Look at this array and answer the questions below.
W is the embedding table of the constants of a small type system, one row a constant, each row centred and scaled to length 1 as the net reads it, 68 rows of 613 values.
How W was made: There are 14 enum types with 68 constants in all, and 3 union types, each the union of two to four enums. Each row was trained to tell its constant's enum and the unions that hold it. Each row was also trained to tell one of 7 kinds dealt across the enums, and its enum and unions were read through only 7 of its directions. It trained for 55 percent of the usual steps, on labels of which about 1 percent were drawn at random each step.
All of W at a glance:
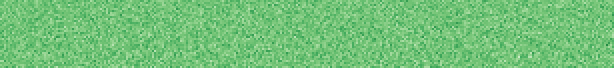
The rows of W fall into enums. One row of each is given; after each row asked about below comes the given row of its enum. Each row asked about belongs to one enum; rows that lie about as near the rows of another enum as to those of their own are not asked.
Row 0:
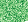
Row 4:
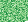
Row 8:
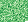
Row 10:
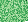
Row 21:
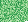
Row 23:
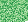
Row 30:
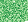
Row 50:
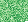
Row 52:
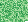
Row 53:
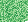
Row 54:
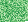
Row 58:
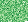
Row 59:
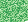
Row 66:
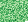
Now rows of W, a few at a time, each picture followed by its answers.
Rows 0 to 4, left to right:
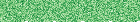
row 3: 66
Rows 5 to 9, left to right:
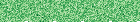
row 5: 21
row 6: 0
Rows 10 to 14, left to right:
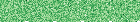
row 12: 66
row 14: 0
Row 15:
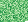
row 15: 8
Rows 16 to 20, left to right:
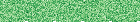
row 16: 59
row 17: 53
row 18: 58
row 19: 53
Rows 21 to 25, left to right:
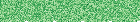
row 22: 4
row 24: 59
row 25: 23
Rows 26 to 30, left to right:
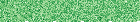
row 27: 53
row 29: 10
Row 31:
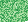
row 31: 59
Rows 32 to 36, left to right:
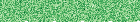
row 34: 66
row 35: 21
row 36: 66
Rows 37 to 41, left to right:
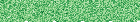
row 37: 30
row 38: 58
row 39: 53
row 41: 23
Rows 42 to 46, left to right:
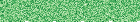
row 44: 8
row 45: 23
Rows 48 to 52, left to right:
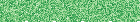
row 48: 23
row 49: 10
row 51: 10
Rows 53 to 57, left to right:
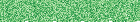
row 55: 59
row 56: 66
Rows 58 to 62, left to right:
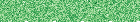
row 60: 50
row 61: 0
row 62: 30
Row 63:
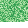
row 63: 58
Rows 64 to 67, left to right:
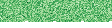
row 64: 8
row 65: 53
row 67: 50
